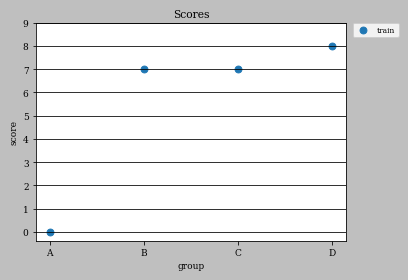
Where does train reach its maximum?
D
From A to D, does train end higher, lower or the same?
higher
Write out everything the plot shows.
Title: Scores
x-axis: group, ticks A B C D
y-axis: score, ticks 0 1 2 3 4 5 6 7 8 9
Legend: train
Values:
train: 0 7 7 8
